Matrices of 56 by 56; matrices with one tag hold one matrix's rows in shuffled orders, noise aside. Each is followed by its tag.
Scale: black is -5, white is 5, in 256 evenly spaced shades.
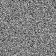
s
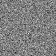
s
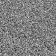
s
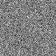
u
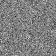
s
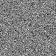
s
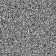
s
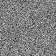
s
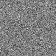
u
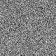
u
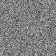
u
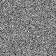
s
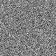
u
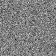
s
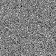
u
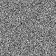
u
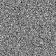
u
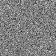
u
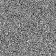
u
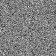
s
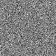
u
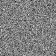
s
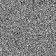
u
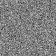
u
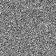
u
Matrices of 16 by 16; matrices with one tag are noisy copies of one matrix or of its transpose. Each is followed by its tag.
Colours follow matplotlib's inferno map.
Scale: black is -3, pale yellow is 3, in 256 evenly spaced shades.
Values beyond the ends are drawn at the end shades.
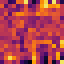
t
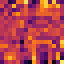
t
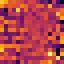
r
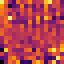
r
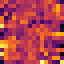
t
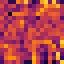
t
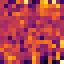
t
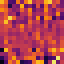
r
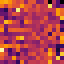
r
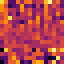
r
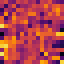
t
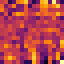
t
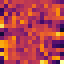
t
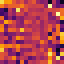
r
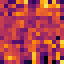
t
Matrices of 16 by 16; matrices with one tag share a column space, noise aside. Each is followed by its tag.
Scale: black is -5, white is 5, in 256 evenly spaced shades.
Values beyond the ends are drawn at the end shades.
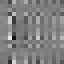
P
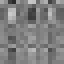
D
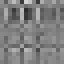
D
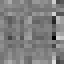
P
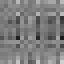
P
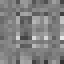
P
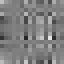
P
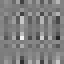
P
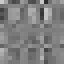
D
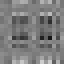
P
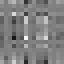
P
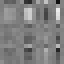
D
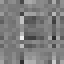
P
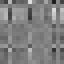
D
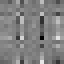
P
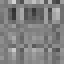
D
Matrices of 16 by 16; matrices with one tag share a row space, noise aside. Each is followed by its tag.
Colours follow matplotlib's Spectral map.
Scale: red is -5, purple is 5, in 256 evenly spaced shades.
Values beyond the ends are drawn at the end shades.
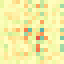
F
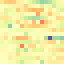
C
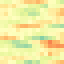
C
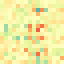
F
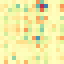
F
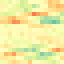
C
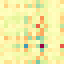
F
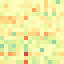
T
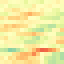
C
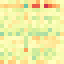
T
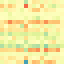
T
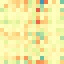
F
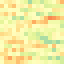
C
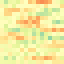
C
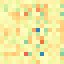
F
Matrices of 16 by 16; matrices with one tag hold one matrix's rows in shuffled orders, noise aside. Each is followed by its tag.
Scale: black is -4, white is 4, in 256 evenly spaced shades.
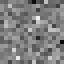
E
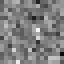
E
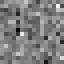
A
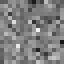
E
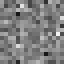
A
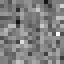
A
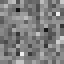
A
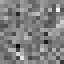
A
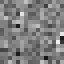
A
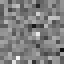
E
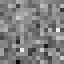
A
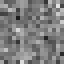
A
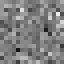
A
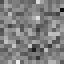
E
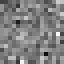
A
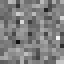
A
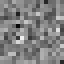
A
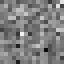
A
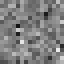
A
